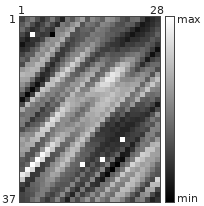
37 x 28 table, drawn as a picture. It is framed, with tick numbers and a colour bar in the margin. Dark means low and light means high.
The ninth with the highest average is the centre. No row or column stands out. Five lone cells stand out: four far higher and one far lower than their neighbours. Neither half mirrors the other. Streaks slant up to the right. No overall slope runs across the table.
